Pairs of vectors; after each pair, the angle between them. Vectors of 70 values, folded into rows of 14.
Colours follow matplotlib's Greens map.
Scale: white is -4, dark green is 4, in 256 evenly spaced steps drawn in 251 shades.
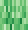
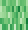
orthogonal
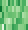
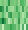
partly aligned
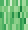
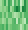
partly opposed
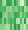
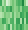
partly opposed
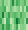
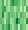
nearly parallel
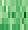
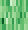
orthogonal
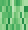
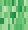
orthogonal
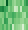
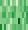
orthogonal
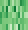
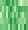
partly opposed
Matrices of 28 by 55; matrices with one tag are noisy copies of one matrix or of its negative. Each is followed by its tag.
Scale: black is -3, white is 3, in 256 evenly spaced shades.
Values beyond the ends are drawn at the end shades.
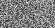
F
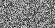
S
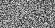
F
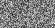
S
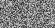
S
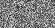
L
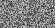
S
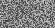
F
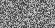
S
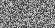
S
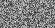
S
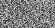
F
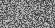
F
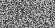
F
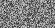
S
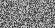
S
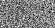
F
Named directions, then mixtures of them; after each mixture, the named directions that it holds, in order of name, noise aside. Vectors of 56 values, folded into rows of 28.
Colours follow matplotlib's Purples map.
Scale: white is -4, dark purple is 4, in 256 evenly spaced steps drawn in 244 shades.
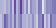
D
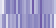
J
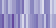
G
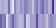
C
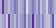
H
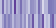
D, H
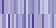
H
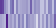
C, J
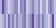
H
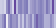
C, D, J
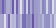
C, D, H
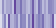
D, H, J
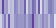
H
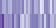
G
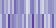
D, G, H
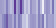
D, G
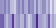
C, D, G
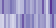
G, H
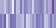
C, D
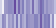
J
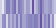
J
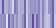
C, H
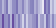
G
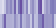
D, J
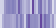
C, J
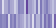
H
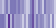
G, H, J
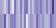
C, D
